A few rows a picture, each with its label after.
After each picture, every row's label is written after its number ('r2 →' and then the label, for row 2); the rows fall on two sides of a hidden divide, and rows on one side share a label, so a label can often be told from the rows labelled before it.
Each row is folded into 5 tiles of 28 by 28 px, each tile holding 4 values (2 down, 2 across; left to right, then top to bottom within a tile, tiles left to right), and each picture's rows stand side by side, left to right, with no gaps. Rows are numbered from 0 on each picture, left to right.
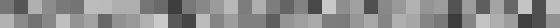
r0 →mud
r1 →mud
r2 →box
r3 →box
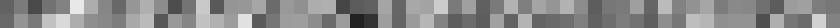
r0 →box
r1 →mud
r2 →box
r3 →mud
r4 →box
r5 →mud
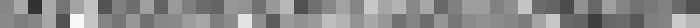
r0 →mud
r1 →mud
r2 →mud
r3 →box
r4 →box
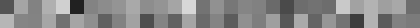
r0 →mud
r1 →box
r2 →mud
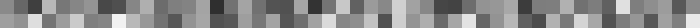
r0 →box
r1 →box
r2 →mud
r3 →mud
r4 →box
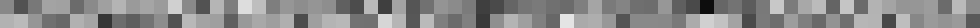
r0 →mud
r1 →box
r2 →mud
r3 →mud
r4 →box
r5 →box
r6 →mud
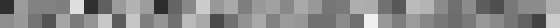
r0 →box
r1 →mud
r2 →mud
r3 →box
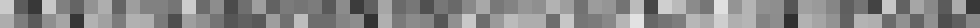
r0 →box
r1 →box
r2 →box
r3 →mud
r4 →box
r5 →box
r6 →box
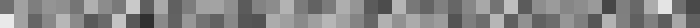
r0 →mud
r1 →box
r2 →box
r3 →mud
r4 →mud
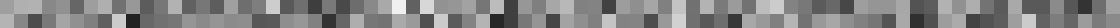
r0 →mud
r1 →mud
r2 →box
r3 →box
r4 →mud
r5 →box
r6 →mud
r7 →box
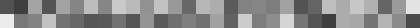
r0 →mud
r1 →box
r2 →mud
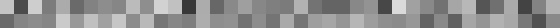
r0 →mud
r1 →mud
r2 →mud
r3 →mud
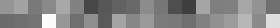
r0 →box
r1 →box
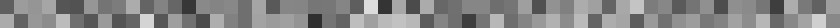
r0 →mud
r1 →mud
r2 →mud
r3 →box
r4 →box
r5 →mud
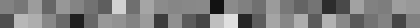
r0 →box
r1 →mud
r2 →box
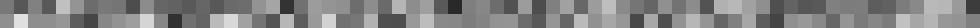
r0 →box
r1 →mud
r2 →mud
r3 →box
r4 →box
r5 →mud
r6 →mud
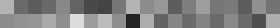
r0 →mud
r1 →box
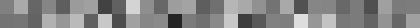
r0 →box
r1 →mud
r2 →box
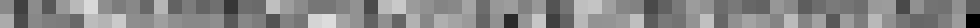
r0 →mud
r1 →box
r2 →box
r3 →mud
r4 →box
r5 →mud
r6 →mud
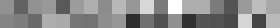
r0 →mud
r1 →box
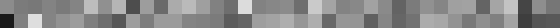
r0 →box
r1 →box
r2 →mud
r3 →mud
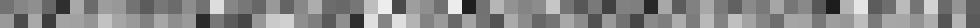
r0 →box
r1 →box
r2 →mud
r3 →mud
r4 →box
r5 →box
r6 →mud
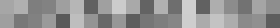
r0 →mud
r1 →mud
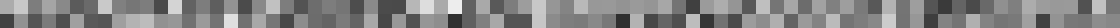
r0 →box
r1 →mud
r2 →mud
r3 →mud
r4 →box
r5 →box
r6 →box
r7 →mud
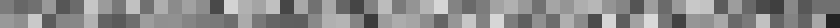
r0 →mud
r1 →mud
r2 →box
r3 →mud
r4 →mud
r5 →mud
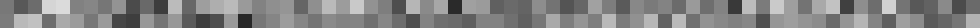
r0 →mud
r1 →mud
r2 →mud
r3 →box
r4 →mud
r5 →mud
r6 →box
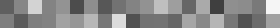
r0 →mud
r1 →mud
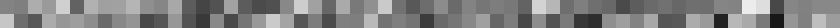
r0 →mud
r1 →box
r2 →mud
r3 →mud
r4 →box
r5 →mud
